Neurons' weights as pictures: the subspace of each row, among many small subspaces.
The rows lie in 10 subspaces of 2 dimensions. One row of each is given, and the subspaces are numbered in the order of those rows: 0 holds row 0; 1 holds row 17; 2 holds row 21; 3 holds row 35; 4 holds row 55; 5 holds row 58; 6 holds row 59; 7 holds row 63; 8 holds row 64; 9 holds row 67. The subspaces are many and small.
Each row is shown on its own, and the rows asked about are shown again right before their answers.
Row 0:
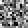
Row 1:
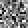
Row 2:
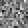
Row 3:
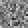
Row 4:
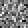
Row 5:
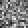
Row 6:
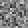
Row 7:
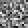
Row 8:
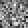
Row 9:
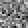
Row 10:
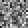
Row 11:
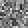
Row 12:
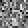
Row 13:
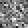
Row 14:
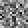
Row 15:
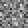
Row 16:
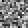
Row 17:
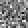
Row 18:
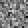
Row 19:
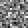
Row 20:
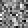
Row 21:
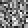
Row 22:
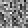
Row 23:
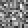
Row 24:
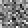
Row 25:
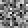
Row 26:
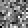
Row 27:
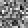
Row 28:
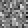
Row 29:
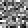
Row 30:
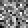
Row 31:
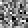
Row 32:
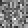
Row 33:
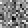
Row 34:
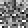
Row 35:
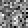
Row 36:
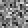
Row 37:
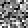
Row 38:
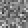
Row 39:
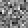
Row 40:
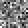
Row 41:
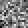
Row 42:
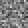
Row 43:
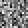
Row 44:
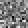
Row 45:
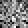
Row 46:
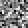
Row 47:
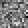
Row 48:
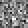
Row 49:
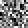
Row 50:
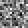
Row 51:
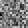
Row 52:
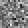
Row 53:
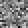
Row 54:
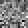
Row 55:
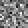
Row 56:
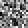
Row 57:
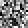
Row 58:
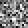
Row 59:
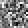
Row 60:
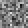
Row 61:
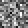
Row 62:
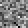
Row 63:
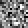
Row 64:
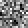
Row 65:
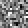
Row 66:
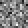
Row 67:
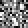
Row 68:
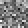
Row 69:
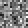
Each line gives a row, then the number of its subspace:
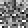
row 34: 6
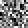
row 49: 9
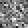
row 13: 5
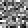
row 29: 4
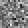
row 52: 7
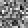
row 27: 8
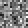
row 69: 3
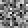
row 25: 0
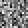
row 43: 2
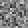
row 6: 4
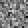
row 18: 7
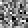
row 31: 2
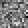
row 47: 6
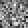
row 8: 7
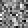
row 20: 9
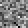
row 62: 4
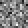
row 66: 0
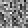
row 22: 2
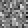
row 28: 1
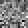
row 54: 6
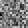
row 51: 9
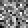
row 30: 4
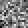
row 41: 3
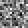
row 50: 0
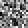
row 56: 9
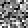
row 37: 6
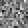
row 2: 8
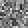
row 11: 8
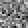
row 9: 5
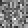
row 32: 2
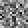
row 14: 4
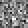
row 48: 2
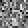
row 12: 8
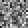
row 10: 3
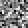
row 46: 1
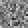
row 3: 7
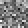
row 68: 6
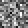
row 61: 4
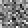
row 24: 5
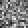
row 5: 3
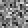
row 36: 0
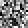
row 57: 8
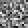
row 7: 5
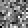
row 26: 3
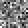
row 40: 3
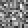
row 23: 1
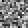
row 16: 0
